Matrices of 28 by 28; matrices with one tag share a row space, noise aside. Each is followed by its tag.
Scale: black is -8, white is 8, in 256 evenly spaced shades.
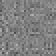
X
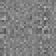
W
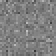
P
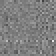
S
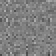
P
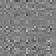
P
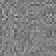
X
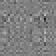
W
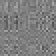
S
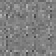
P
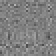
P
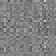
W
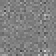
W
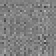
W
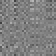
X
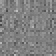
X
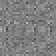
P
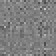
W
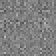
W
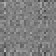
W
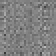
W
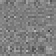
P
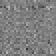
P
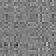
S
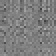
W
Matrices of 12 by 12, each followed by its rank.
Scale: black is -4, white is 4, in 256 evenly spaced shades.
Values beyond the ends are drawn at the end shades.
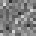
full rank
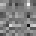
two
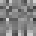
two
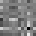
two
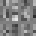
two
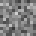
full rank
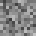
full rank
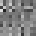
two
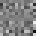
two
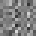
two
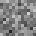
full rank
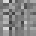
two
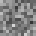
full rank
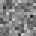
full rank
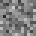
full rank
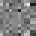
two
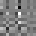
two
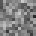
full rank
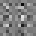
two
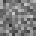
full rank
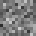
full rank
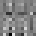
two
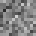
full rank
